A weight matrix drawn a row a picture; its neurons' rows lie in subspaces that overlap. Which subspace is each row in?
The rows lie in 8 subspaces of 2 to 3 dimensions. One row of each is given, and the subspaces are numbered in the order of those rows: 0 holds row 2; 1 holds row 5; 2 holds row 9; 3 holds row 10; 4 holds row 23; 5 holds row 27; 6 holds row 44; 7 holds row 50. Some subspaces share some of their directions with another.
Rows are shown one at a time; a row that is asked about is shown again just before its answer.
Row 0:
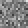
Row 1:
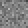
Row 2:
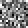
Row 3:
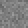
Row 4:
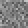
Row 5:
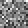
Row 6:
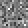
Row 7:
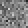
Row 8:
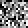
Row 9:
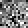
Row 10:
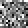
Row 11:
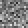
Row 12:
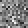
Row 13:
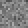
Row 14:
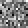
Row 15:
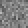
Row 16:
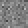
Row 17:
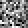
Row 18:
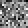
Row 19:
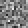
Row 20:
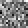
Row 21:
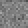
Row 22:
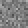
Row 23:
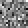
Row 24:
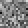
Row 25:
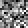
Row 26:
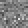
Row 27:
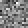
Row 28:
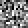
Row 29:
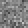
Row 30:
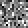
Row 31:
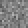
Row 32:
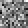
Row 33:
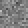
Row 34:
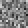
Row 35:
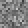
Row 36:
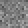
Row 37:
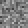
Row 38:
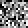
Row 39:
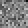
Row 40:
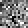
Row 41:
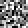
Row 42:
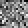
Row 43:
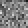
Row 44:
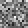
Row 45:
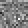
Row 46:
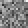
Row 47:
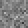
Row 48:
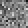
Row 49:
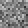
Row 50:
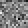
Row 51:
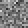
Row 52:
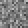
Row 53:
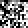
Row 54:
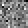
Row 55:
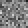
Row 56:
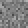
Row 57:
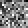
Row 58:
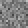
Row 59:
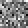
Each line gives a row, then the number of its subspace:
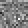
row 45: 7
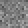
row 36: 6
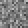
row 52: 5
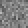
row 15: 1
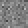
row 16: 2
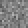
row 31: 1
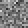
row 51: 5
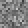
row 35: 6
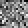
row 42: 4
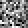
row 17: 6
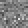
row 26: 7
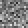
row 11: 6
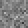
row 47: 0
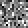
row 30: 4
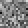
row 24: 2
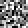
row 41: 3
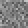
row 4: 4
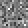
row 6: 4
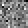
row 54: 2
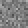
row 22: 0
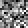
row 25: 0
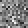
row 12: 2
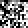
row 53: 6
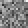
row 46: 5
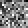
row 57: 5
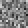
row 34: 0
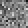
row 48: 7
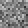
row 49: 6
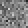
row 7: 7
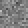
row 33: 5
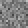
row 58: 0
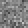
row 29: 6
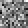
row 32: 5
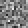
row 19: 3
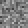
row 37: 5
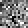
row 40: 2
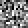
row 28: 3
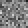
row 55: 0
